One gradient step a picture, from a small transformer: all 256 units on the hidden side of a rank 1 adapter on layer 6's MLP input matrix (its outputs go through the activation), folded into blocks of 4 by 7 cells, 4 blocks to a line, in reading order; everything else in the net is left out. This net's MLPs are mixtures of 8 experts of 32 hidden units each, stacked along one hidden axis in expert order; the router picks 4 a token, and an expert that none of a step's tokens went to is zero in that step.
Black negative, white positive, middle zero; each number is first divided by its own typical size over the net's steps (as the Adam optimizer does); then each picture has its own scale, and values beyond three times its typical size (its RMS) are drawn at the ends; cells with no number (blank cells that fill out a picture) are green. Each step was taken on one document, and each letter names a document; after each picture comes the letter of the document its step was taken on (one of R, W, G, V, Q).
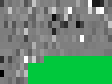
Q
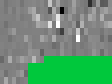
Q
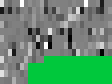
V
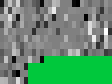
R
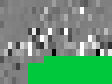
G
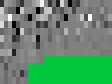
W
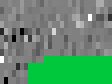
W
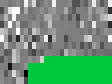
R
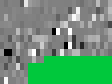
G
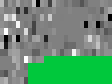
R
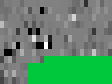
V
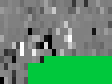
V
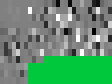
G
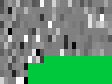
R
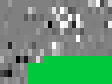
Q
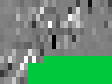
Q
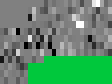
G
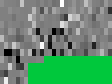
G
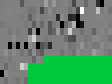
V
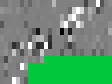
V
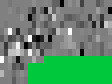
G
